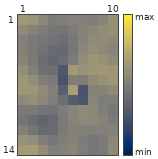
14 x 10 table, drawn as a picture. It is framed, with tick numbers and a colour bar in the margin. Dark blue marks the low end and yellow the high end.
Odd patch: rougher, in the centre. Ninth with the lowest average: centre. Roughest part: centre.
